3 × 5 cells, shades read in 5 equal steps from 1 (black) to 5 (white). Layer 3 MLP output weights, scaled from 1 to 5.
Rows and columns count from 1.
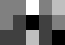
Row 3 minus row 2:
-1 0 3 0 -2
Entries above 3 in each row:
2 0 1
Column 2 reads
3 2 2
